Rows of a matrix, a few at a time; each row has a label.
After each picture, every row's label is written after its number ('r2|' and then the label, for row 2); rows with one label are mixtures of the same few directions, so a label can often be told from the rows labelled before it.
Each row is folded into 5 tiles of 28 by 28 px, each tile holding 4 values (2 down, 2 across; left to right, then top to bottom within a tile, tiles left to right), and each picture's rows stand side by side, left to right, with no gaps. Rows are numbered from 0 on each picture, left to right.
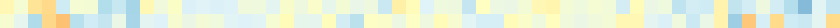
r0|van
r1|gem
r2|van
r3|van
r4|van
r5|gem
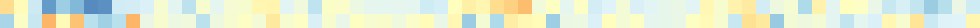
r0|gem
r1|van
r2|gem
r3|gem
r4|gem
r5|van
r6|gem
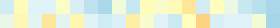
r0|gem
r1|van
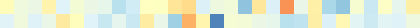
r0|van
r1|van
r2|gem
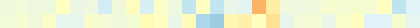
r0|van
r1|van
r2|van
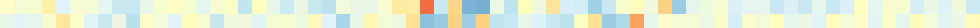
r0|van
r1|van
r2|van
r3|gem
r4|van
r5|gem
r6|gem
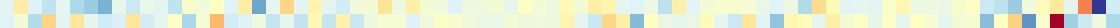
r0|gem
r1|van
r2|gem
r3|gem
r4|van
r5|van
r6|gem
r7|van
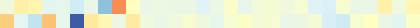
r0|van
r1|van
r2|van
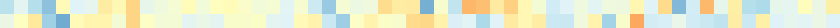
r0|van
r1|gem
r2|van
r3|gem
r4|van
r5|gem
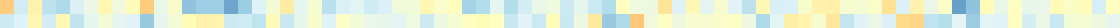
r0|gem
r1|gem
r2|gem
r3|gem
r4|van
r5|van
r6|van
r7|gem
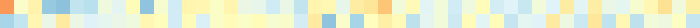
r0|gem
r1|gem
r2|gem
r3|gem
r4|gem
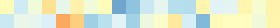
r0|van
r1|van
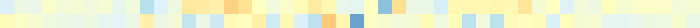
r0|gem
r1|gem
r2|van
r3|gem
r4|gem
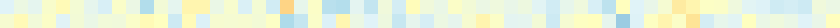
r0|gem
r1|gem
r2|gem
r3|van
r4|van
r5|gem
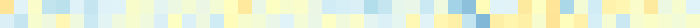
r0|gem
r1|gem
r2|gem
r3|van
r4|gem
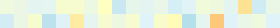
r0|van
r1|van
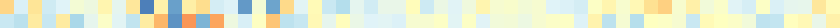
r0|gem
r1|gem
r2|gem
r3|gem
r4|gem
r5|van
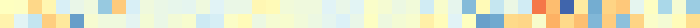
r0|van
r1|van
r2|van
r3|van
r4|gem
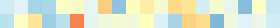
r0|van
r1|van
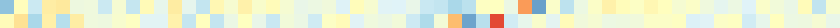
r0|gem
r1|gem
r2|van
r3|van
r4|gem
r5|van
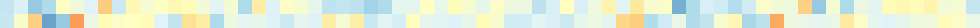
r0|van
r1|van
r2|gem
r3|van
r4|van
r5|van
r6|gem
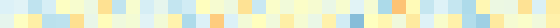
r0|van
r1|van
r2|van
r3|van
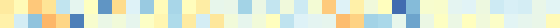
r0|van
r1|gem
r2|van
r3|gem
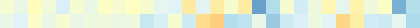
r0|gem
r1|van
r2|van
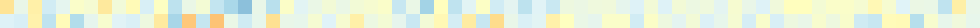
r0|gem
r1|gem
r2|van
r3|gem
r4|van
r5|gem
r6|van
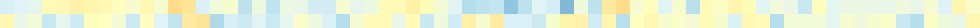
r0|gem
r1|van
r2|van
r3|gem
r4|gem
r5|van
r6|van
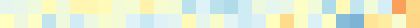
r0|gem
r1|gem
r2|van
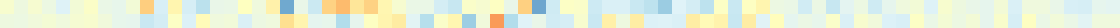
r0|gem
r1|gem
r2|gem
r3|van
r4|gem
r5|gem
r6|van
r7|gem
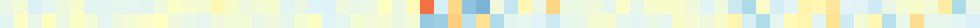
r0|gem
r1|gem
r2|van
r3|gem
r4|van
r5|van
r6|van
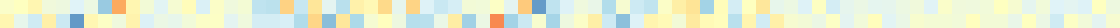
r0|van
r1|van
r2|gem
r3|van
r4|van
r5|gem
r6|van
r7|van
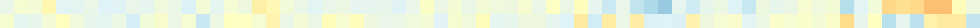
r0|van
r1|van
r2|gem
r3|gem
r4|gem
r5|van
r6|gem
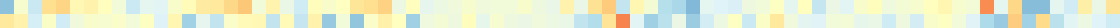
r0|gem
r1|gem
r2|gem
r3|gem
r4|van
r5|van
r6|gem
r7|gem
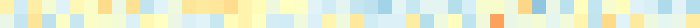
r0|gem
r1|gem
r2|gem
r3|van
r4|gem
